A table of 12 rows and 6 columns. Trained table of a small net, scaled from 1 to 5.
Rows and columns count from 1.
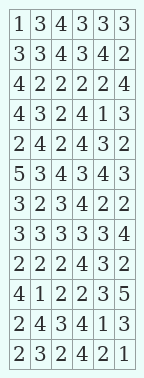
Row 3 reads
4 2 2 2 2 4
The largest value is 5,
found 2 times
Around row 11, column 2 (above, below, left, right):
1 3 2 3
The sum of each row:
17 19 16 17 17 22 16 19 15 17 17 14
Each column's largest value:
5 4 4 4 4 5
